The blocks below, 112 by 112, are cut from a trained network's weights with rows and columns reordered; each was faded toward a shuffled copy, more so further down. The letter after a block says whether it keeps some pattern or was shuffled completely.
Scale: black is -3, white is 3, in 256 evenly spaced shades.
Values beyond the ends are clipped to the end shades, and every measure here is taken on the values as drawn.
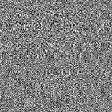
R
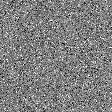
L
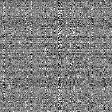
R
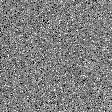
L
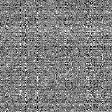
R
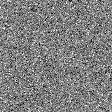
L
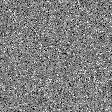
L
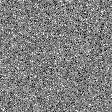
L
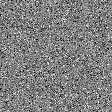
L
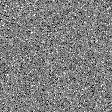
L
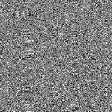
R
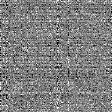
R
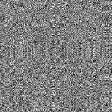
R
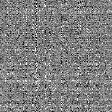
R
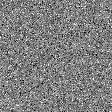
L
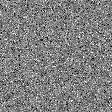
L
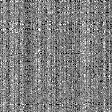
R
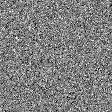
L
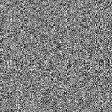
R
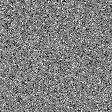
L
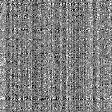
R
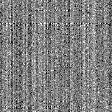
R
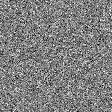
L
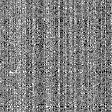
R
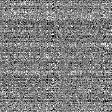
R
